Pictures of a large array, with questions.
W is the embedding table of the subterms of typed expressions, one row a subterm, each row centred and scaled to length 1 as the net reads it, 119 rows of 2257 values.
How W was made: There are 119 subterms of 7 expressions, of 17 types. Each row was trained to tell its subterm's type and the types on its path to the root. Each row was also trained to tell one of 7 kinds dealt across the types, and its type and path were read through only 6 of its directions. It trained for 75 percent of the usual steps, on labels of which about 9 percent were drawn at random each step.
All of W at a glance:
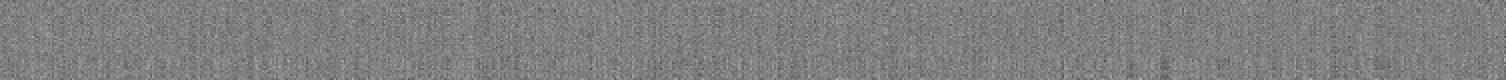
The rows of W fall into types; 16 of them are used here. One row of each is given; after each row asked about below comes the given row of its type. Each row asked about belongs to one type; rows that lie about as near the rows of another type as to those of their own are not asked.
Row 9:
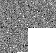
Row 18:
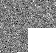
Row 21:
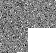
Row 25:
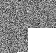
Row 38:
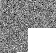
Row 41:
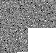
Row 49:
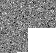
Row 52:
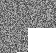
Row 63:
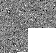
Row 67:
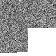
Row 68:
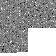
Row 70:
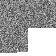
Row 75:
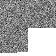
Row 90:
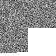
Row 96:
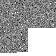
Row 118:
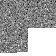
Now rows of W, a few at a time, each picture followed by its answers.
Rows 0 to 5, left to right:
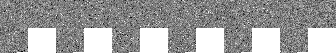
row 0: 96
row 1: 63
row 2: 9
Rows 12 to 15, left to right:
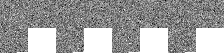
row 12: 90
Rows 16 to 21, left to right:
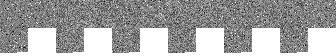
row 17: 90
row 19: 21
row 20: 9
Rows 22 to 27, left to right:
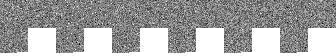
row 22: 21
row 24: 25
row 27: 38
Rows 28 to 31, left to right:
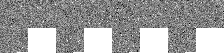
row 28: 18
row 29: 70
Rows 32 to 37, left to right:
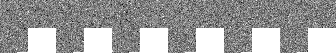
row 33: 118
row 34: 67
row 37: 90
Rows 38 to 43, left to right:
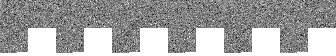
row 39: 68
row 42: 21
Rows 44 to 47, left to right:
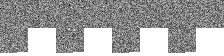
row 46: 41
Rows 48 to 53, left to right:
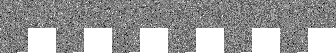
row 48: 118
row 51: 63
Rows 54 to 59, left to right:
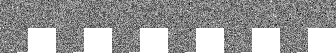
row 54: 68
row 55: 25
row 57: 38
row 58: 18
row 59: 96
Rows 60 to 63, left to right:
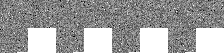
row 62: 21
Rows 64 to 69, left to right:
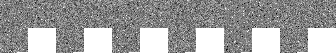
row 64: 96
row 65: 41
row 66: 96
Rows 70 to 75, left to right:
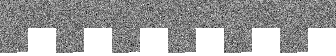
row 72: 21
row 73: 18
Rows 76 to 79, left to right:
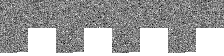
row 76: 25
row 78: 70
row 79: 25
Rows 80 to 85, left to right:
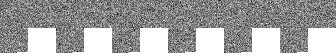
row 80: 18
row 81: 96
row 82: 38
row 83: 118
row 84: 41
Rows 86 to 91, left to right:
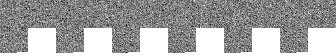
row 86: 68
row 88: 90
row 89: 90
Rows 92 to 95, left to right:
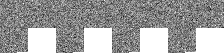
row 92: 9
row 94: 63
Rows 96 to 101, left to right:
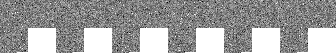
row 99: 70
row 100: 70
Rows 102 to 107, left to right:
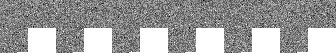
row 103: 38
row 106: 18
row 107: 75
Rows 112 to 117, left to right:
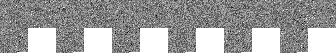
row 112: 63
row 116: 63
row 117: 38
